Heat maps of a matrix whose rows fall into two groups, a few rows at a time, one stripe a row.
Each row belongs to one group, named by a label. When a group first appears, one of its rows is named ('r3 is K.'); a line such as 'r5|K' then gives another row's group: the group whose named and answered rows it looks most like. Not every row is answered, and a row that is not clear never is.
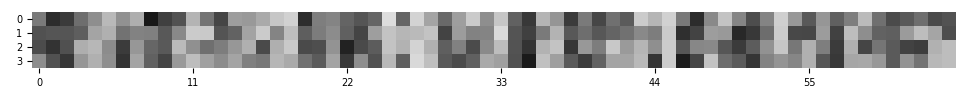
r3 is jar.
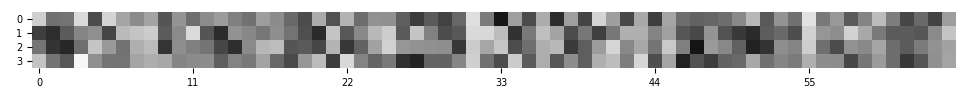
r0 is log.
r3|log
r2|jar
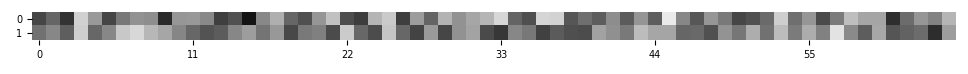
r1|log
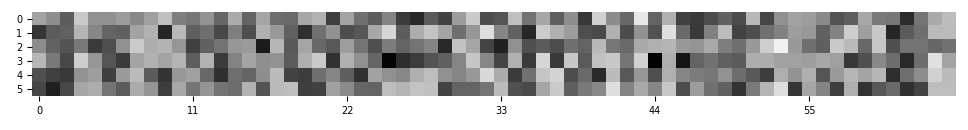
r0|log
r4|jar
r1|jar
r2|log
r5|jar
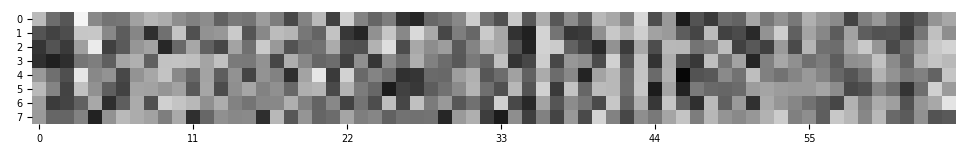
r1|jar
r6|jar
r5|log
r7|log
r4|log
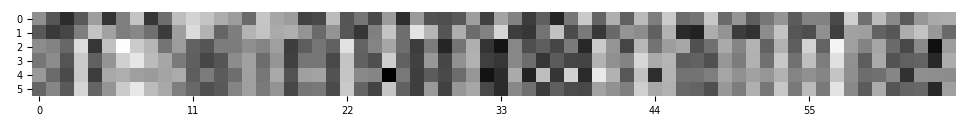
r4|log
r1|jar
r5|log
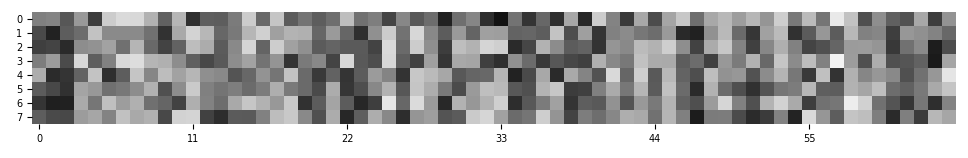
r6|jar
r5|jar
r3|log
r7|jar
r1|jar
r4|jar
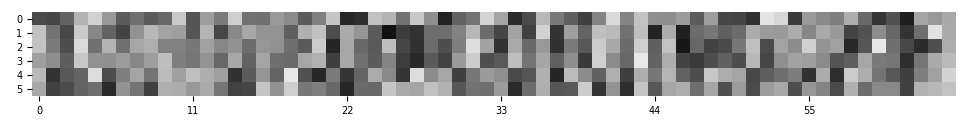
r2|log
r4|jar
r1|log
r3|log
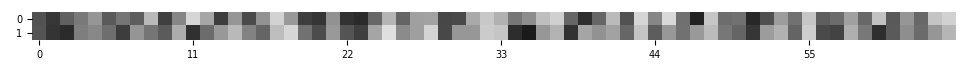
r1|jar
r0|jar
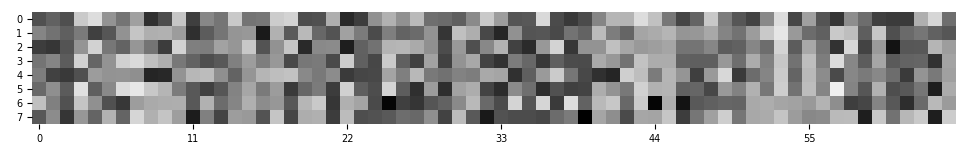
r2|jar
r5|log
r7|log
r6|log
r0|jar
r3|log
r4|jar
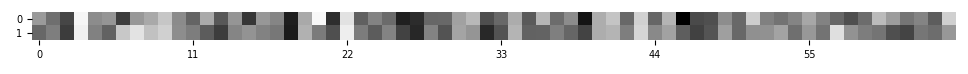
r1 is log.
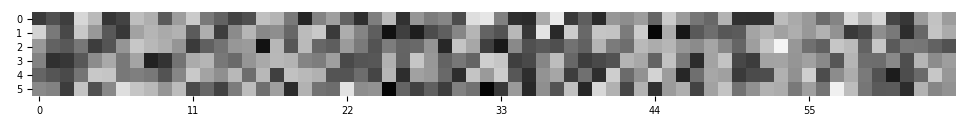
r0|jar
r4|jar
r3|jar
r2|log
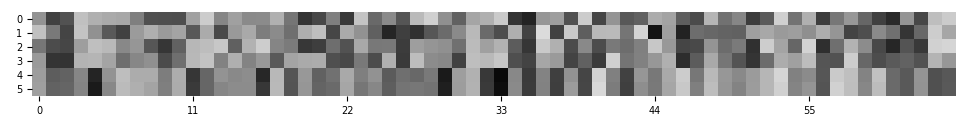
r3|jar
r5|log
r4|log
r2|jar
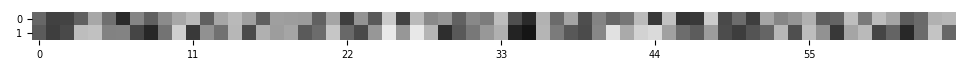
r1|jar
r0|jar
